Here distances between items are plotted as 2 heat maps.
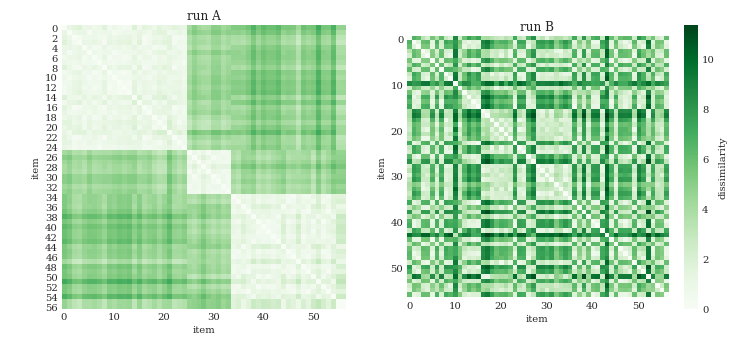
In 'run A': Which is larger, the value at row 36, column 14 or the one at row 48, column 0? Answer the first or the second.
the second
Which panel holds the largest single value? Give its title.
run B
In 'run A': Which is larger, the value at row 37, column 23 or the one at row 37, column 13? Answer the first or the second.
the second
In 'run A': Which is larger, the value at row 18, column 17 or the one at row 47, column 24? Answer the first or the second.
the second
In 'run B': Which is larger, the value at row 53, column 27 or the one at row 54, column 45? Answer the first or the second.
the first
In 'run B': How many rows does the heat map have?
57
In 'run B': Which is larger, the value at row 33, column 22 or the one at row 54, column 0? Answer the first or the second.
the second
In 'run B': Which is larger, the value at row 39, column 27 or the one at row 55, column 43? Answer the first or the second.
the second
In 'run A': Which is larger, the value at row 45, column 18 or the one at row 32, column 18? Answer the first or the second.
the first
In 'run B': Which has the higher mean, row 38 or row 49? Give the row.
38
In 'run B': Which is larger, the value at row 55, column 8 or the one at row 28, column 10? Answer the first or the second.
the second
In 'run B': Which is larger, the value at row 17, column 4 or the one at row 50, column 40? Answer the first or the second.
the first
